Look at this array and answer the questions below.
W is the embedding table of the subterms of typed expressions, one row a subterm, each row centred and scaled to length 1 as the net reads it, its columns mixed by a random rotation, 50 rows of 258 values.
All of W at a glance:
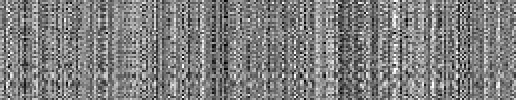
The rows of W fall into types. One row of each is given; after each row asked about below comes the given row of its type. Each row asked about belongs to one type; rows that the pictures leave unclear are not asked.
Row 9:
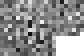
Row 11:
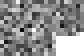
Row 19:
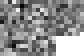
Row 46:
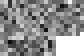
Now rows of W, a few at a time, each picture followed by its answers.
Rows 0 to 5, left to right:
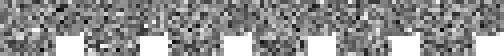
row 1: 19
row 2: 11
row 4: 11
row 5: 11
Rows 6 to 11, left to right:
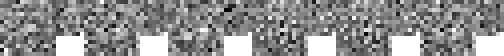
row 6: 9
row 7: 11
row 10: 9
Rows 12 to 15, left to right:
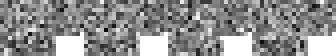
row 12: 9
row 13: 11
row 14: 11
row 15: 46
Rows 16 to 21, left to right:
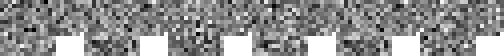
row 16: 19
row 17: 46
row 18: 9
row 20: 46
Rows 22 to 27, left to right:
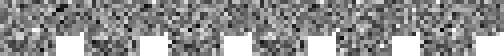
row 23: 46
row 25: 46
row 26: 46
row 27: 11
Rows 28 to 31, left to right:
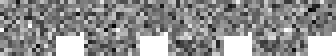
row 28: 46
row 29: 11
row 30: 46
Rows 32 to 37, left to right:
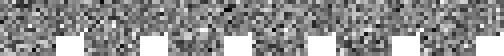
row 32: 19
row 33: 46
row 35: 11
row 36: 9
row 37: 46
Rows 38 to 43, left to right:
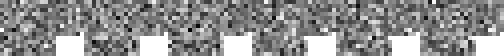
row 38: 46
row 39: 46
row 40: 11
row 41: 11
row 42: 19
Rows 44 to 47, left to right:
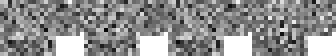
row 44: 46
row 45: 11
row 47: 9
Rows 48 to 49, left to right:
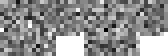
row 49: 11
